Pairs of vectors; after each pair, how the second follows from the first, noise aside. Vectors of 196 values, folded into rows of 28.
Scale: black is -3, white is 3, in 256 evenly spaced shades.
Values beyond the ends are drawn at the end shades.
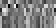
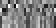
negated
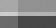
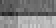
negated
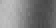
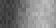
negated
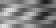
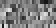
sign-scrambled
